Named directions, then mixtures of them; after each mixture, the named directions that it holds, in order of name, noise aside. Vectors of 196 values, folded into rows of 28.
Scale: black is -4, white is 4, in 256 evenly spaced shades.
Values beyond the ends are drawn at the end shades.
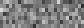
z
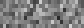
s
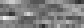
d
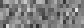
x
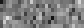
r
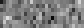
r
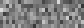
z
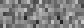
s, z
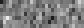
r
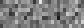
s, x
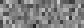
r, z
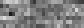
d, x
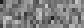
r, s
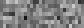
d, s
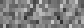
s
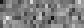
r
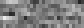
d, s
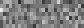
z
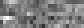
d, r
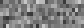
d, x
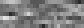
d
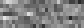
d, z
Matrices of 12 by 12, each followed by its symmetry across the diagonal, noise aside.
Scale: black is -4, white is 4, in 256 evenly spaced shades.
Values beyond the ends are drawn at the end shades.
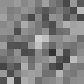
symmetric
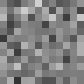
antisymmetric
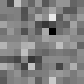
neither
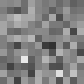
neither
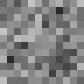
symmetric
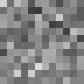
neither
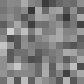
antisymmetric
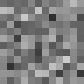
neither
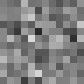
antisymmetric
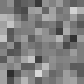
antisymmetric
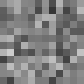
antisymmetric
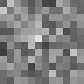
symmetric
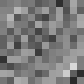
symmetric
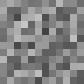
symmetric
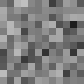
neither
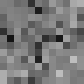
symmetric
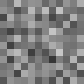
antisymmetric
